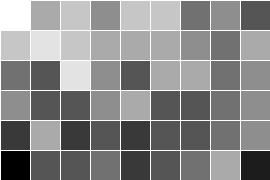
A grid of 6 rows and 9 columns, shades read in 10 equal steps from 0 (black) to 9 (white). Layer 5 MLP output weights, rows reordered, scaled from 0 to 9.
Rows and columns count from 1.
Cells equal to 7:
5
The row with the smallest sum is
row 6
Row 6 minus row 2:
-7 -5 -4 -2 -4 -3 -1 2 -5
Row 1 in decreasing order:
9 7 7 7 6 5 5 4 3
